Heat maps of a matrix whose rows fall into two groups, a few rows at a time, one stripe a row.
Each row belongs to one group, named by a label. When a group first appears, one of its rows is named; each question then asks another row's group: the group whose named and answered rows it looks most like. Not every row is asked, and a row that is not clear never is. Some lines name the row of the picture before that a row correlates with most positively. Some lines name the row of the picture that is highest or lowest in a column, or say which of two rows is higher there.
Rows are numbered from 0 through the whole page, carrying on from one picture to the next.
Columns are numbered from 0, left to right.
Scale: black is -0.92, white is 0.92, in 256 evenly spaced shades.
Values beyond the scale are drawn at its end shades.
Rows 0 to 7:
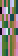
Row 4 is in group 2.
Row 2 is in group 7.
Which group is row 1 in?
2
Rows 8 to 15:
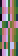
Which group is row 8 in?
2
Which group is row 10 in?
2
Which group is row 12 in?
2
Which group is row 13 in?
2
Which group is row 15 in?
2
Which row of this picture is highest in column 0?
11
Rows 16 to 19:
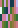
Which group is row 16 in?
7
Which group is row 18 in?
2
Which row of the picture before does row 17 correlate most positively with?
11
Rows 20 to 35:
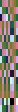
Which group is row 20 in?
2
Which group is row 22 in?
2
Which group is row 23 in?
7
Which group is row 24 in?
7
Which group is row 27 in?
2
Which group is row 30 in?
7
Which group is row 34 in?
7
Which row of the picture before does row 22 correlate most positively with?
18
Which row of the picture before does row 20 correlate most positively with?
18
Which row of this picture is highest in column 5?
31
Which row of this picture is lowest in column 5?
34
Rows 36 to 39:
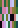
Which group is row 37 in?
2
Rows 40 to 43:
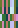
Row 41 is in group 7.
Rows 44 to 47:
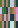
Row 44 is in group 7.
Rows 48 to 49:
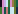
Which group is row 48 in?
2
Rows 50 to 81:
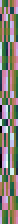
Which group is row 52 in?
2
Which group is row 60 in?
2
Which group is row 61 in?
2
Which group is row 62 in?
2
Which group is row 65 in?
2
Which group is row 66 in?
2
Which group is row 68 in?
2
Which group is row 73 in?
2
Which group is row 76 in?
7
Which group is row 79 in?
2
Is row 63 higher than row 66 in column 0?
Yes
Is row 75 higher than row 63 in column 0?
Yes
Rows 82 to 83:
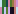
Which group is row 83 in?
7
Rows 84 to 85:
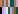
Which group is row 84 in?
7
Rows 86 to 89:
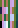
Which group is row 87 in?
2
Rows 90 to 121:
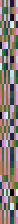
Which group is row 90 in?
7
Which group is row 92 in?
7
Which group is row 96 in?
2
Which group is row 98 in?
7
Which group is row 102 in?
7
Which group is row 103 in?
7
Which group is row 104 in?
7
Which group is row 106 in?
2
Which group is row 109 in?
7
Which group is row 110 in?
2
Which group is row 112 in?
7
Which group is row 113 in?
7
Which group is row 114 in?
7
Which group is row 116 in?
2
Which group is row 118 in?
2
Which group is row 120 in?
7
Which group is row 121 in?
7
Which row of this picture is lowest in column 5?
117
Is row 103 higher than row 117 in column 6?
Yes
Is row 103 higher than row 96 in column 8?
Yes
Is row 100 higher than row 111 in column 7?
No
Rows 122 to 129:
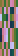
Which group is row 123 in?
7
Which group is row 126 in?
2
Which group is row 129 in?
7
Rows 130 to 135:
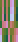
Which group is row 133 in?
2
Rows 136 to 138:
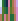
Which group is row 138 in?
7
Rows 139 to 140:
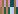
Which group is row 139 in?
7
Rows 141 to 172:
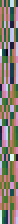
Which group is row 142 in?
7
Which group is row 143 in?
7
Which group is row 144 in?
7
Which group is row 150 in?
7
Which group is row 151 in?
7
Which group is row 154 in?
2
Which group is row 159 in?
2
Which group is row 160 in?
2
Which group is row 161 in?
2
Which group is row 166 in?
7
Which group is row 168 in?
7
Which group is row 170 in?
7
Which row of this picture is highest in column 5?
163
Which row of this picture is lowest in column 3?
148
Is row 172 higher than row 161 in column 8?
Yes
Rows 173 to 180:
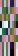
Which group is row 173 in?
7
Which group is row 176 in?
2
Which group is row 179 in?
7
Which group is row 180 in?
7
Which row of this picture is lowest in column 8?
176
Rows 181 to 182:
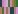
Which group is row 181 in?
2
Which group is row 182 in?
7
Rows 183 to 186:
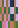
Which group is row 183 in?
7
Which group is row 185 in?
7
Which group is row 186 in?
2
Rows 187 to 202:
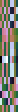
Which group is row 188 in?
7
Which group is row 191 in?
2
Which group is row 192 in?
2
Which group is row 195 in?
2
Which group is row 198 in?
7
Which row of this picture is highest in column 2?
195
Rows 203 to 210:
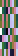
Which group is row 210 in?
7
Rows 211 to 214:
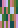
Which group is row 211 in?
2
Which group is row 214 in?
7
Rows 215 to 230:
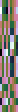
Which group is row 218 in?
7
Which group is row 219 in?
7
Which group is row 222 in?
2
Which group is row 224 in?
7
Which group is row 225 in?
7
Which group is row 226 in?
2
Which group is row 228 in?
7
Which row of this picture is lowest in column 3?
216
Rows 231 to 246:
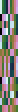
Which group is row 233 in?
2
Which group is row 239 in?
7
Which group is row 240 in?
7
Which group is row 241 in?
7
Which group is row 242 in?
2
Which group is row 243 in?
2
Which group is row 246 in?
2
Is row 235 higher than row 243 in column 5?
Yes
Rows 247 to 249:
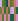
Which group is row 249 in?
7
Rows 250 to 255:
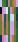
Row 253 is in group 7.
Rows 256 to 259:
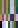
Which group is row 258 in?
7
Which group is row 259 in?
2
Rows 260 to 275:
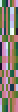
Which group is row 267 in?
2
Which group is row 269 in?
2
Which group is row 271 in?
2
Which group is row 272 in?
7
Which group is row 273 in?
2
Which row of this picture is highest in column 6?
264
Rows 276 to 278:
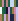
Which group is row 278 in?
7
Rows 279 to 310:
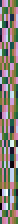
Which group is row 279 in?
2
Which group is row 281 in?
7
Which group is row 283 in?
2
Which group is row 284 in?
2
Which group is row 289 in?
2
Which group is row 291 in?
2
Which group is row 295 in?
2
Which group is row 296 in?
7
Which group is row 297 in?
7
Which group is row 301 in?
7
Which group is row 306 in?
2
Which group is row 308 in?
2
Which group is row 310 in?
2
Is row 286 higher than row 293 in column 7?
Yes
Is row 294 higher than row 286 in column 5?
Yes
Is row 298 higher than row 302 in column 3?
No
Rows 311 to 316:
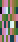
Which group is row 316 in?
7
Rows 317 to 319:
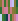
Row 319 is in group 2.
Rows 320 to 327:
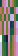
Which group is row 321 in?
7
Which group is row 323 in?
7
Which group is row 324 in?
7
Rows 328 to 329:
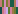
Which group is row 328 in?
7
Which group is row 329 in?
2
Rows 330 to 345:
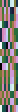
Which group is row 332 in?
7
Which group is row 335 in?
2
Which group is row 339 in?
2
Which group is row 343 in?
7
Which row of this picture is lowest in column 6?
331
